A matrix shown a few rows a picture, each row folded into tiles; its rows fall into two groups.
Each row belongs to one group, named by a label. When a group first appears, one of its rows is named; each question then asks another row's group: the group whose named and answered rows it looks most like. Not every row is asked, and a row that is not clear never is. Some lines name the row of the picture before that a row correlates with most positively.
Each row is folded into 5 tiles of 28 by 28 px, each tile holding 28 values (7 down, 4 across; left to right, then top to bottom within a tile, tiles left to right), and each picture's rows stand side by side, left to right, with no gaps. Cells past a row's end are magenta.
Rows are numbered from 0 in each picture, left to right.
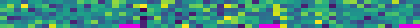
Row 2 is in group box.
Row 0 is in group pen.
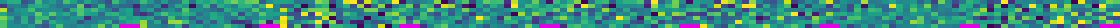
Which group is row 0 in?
box
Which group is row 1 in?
box
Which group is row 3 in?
pen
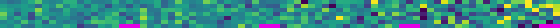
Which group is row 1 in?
box
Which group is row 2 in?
pen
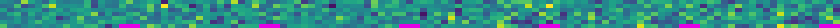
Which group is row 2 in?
pen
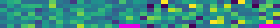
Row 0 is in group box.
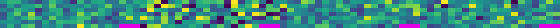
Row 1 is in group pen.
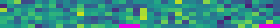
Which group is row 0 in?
box
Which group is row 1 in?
box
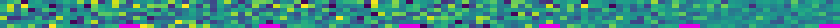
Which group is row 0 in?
pen
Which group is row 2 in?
pen
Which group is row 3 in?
pen
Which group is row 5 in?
pen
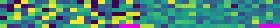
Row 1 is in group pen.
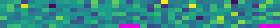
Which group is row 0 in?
pen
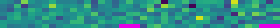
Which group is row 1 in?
pen
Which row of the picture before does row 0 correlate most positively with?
1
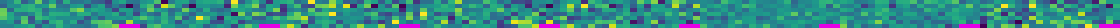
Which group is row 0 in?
box
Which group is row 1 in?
pen
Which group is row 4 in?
pen
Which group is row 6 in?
box
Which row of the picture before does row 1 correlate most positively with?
1
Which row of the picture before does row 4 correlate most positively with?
1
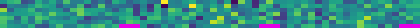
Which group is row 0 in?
box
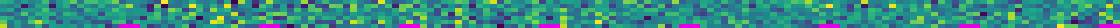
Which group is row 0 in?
box
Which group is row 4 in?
box
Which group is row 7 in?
box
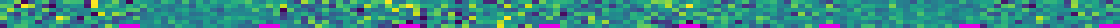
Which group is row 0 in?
pen
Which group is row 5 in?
pen
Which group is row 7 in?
pen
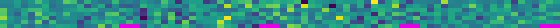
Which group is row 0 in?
box
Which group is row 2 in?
pen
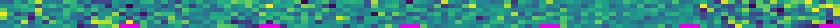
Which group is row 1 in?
box
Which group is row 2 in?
pen
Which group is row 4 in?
box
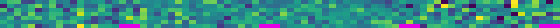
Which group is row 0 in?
box
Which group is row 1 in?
box
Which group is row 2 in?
box
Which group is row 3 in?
pen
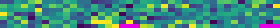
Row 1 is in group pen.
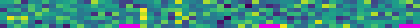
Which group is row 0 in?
pen
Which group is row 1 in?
box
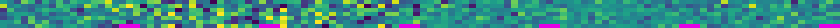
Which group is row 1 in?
box
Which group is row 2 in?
box
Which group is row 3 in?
pen
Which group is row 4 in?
box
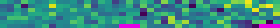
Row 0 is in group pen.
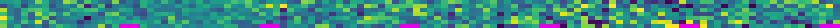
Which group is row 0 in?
box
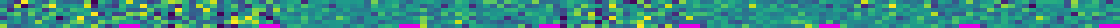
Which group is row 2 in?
pen
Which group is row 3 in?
box
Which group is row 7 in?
pen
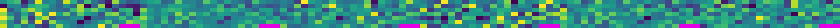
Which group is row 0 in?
box
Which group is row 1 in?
box
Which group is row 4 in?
box
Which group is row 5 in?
pen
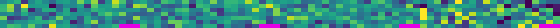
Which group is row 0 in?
pen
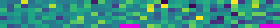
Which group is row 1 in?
pen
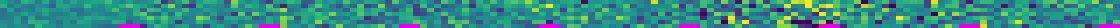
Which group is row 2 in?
box
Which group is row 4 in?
pen
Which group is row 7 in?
box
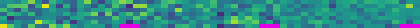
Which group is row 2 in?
box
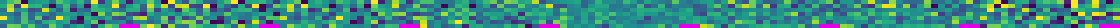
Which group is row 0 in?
pen
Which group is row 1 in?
pen
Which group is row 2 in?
pen
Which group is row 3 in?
box
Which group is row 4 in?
box
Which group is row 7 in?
pen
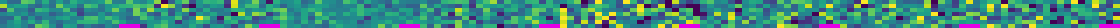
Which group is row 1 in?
pen
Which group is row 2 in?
box
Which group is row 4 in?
box
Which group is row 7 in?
pen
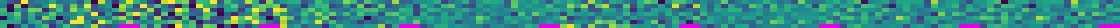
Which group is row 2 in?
box
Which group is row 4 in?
pen
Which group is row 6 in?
pen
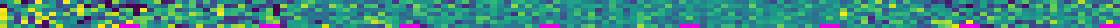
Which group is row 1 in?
box
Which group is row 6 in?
box
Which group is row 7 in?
pen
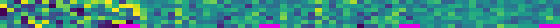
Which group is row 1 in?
box
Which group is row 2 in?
box
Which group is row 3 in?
box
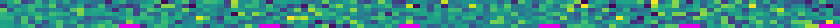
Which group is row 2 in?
pen
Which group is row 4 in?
pen
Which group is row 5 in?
box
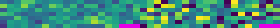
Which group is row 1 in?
pen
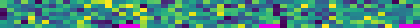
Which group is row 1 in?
box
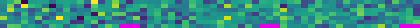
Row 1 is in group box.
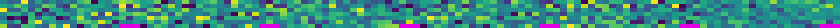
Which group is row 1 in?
pen
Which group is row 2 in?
box
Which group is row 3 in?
pen
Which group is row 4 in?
pen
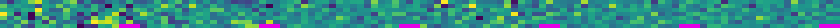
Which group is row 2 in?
pen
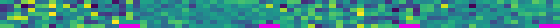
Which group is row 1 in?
box
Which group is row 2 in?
box
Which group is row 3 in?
pen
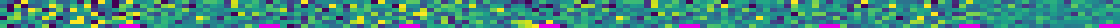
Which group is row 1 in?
pen
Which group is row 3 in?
box
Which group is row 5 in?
pen
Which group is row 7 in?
pen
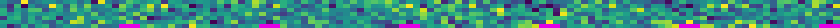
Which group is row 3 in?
box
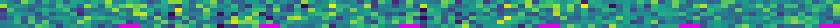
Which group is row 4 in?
pen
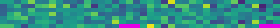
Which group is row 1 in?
pen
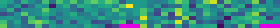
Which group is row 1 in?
box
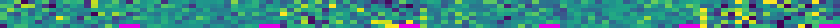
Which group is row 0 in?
pen
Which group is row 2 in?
box
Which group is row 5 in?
box
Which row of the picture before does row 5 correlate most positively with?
1
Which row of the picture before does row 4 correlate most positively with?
0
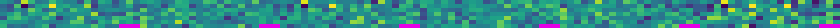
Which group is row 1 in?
box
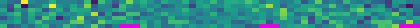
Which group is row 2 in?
box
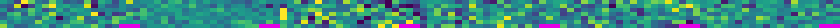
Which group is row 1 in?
box
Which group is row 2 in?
box
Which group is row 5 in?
pen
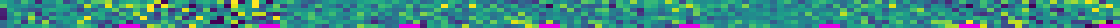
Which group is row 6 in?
box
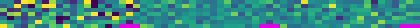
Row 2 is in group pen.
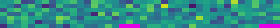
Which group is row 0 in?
pen
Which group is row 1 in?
pen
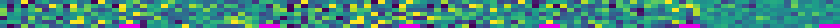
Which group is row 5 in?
pen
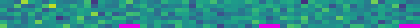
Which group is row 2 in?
pen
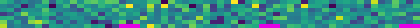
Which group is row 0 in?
box
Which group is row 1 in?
pen
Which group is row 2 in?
pen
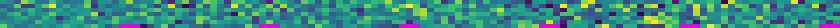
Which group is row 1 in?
pen
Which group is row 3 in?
box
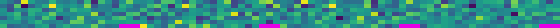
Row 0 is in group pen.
